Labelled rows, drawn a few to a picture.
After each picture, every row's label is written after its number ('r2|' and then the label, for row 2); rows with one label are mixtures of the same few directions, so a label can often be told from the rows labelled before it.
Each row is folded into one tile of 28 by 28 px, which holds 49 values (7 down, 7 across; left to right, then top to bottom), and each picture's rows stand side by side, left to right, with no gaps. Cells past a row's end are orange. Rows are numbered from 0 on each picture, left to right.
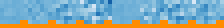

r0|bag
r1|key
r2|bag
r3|bag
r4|bag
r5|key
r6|bag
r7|bag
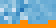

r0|key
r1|key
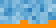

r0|bag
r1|key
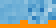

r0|bag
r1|key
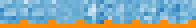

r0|bag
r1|bag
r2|key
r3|bag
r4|bag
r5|key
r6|bag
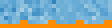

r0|key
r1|bag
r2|key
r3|key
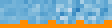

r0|bag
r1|bag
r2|key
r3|key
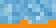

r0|bag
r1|key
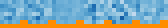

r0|key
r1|key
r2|key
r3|bag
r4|key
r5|key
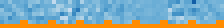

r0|key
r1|bag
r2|key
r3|key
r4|bag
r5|bag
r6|bag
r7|key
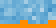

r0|bag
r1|key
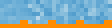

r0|bag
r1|key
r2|bag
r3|bag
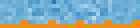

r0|key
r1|bag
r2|key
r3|key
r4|key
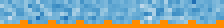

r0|key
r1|key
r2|key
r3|key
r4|key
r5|key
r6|bag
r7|key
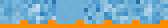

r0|bag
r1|bag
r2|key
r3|key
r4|bag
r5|bag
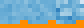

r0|bag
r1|key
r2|bag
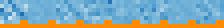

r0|key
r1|key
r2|key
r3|bag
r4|bag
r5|key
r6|key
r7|key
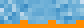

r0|key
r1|bag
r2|bag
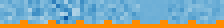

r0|key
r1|bag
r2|key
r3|bag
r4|key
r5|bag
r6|key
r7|key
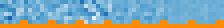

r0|key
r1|key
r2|bag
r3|key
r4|key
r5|key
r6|bag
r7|bag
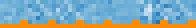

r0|key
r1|key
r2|key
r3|bag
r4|bag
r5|bag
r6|key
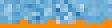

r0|bag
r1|key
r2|key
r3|bag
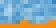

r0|bag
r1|bag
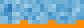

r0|bag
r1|key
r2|key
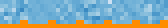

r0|key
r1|key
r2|key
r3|bag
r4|key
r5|bag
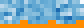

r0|key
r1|key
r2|bag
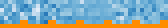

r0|key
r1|bag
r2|bag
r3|bag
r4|key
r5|key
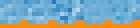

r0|bag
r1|bag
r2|key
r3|bag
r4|key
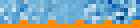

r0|key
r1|key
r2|bag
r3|bag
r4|key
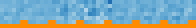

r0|key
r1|bag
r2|bag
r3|bag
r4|key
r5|key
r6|key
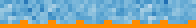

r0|bag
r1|key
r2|key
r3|bag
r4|bag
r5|bag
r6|bag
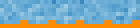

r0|key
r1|bag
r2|bag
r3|key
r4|key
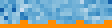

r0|key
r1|key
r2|bag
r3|bag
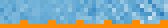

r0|key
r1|bag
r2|key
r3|bag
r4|key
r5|key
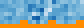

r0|key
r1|key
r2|bag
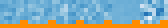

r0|key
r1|key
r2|bag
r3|key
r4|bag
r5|key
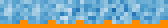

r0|bag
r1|bag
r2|key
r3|key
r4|key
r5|key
